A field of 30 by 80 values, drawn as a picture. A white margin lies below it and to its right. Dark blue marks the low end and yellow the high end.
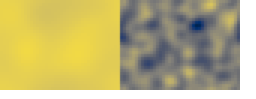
The table splits into one row of 2 panels. Panel 1,1: very high, smooth, faint in contrast. Panel 1,2: middling, blotchy, strong in contrast.
